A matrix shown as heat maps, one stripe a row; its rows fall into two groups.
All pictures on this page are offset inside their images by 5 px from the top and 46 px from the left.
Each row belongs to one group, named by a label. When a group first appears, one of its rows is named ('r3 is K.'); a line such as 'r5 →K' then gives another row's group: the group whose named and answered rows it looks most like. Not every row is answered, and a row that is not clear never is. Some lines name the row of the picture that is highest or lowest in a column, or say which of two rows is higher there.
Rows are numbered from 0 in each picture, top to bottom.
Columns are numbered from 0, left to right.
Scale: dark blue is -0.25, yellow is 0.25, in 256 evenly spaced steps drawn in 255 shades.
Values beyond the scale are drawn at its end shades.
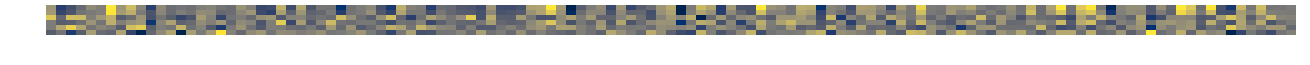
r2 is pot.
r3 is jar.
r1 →jar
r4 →pot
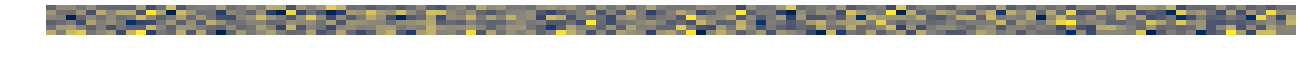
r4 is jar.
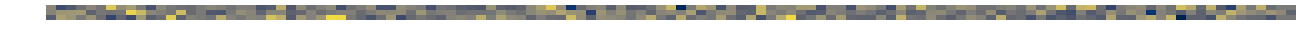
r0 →jar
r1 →pot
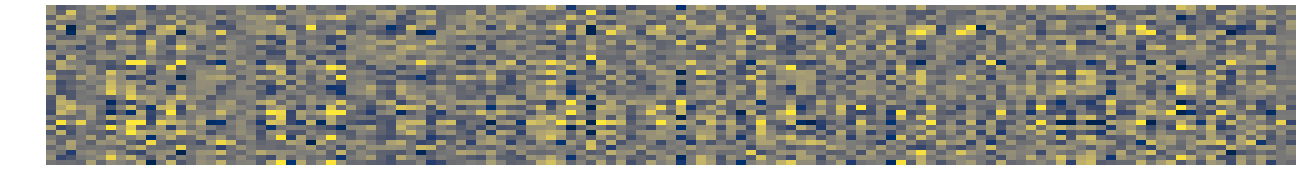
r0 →jar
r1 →pot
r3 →pot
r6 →jar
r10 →pot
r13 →jar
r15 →jar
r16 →jar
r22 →jar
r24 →jar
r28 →pot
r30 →jar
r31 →jar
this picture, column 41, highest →14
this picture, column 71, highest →23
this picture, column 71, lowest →19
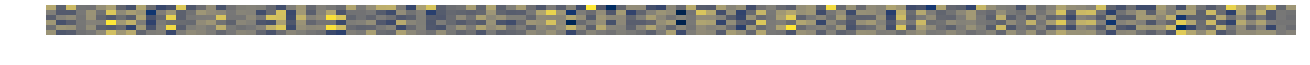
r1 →jar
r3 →jar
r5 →jar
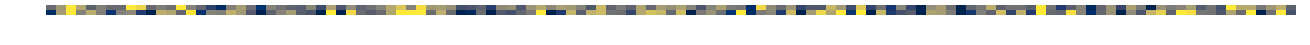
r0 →pot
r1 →pot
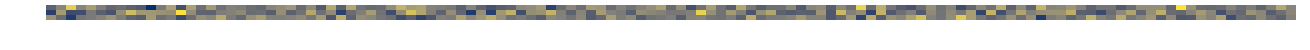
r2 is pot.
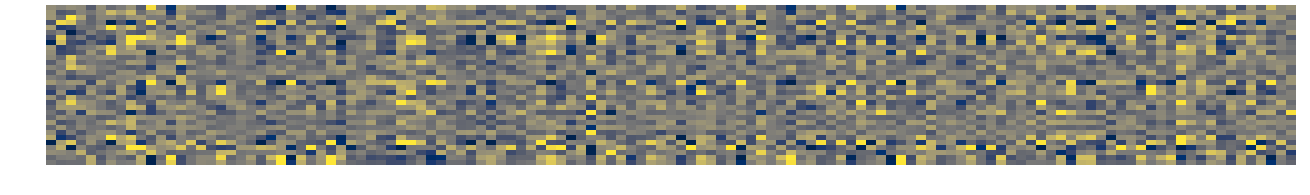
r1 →jar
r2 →pot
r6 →pot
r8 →jar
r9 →jar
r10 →pot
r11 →pot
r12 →pot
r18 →pot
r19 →pot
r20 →pot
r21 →pot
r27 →pot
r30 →jar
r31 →jar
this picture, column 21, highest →3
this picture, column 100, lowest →3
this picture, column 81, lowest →28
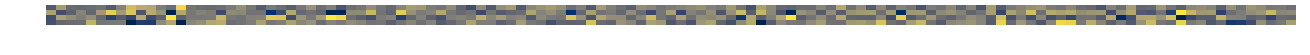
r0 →pot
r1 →jar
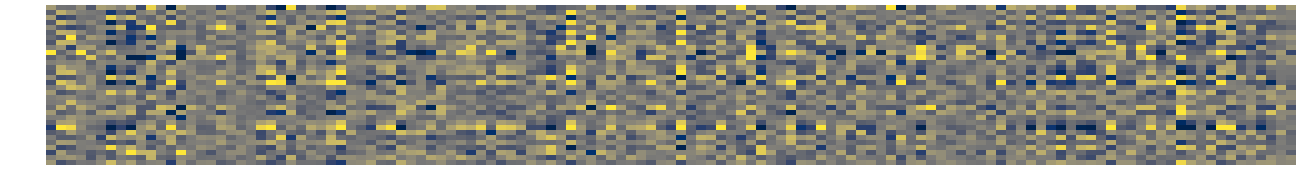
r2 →jar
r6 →pot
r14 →jar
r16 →pot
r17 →jar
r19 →pot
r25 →pot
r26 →jar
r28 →jar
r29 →pot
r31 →jar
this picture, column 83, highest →6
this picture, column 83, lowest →9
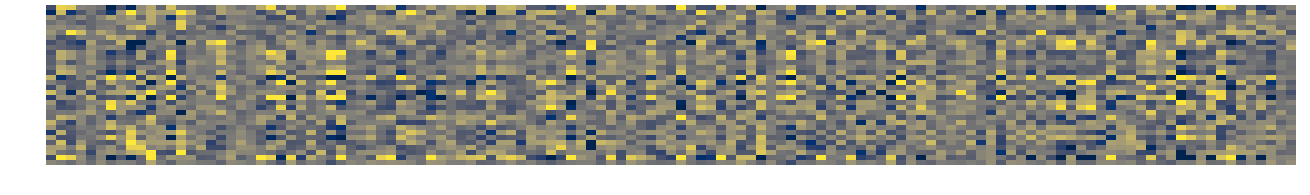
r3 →pot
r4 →pot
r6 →jar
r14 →jar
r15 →jar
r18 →jar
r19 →jar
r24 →jar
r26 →jar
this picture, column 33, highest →30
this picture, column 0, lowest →1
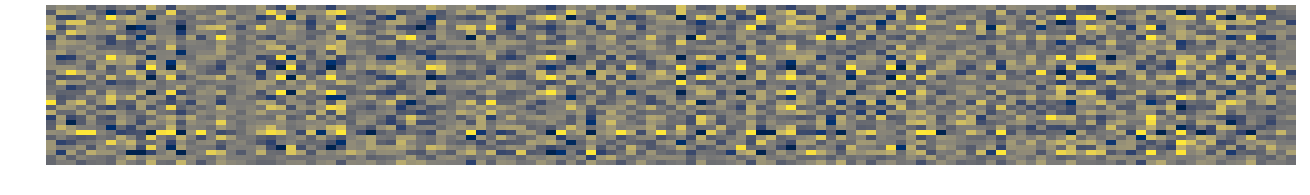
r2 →jar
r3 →pot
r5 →pot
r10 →jar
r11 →jar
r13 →pot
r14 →jar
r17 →jar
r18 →jar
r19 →pot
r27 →jar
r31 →pot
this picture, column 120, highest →6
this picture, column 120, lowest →25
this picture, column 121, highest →2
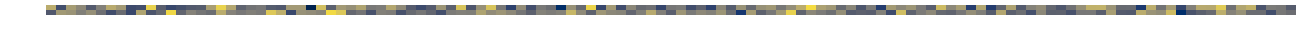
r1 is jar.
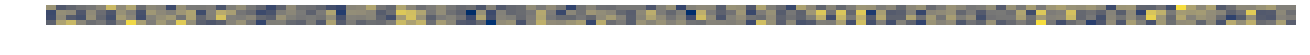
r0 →jar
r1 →pot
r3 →pot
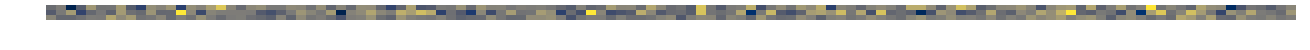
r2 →jar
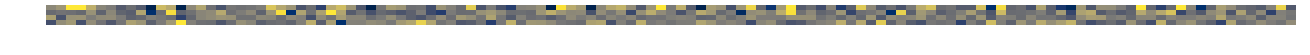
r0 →pot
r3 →pot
